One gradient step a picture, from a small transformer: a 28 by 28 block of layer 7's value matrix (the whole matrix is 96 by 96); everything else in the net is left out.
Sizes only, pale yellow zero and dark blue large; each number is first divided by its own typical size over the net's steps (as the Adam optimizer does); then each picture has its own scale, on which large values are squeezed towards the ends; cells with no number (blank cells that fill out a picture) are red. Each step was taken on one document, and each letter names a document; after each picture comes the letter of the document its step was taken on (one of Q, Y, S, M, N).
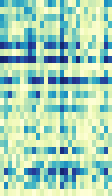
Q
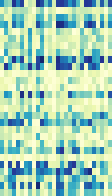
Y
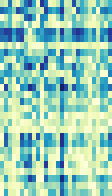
Q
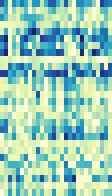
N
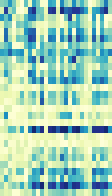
Q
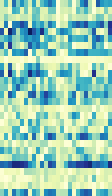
N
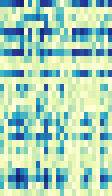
N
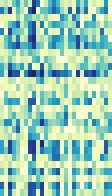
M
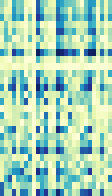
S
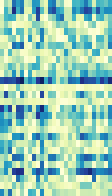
Y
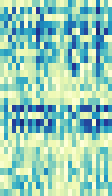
M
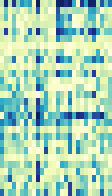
Y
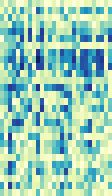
Y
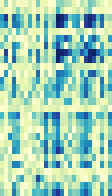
S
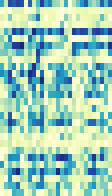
N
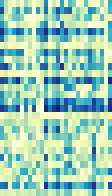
S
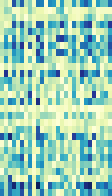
Y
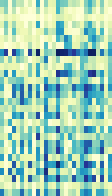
S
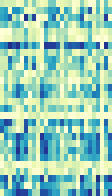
M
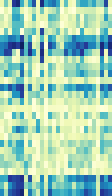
N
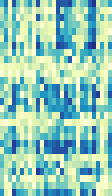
S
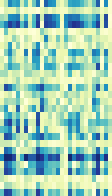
M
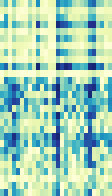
S
